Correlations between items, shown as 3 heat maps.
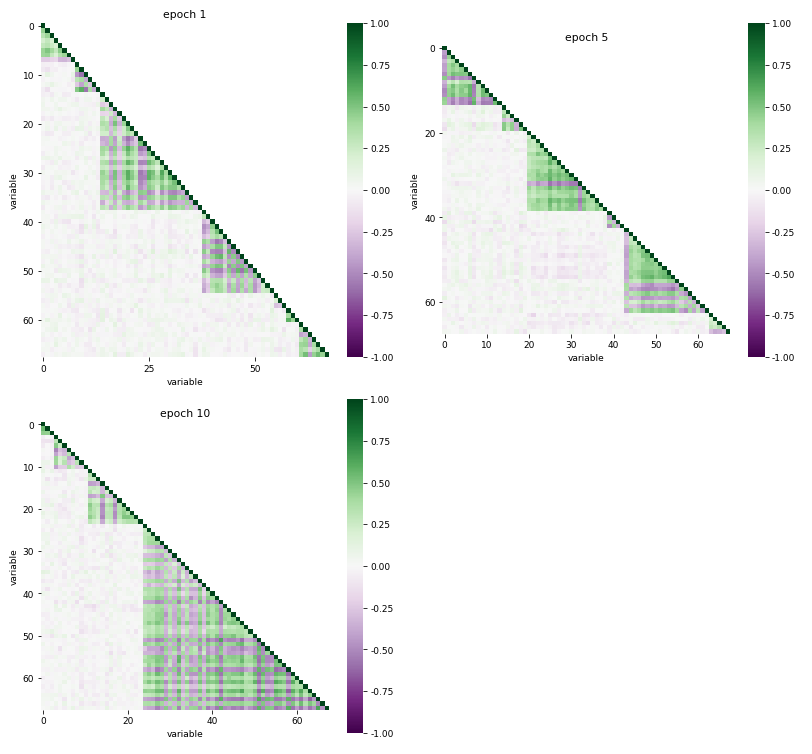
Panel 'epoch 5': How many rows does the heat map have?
68
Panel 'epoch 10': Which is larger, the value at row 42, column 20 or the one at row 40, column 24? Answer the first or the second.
the second
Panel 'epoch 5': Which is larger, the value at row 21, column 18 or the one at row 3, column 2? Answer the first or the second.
the second
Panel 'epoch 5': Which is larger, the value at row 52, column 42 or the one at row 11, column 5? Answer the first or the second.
the second
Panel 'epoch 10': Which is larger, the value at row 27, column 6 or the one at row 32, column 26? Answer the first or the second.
the second
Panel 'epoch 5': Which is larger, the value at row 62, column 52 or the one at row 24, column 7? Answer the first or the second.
the first
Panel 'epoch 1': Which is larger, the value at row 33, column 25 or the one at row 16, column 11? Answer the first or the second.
the first
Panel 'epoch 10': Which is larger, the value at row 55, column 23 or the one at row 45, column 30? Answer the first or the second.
the second
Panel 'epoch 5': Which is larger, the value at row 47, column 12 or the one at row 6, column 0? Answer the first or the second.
the first
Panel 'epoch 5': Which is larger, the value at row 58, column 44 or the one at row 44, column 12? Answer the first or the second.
the first
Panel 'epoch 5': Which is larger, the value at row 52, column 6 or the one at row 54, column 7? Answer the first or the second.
the first
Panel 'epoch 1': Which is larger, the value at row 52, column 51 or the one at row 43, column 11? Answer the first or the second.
the second
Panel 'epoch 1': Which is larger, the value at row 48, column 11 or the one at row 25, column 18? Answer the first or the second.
the first
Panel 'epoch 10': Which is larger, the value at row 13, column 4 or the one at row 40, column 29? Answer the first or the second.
the first
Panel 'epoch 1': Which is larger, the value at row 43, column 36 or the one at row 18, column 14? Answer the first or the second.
the first
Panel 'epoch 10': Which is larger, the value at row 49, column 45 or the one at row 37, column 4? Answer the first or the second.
the first
